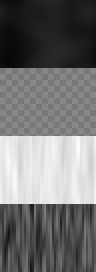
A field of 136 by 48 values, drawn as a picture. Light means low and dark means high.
The table splits into 4 rows of 1 panel. Panel 1,1: very high, smooth, faint in contrast. Panel 2,1: middling, checkered, faint in contrast. Panel 3,1: very low, streaked downward, faint in contrast. Panel 4,1: high, streaked downward.
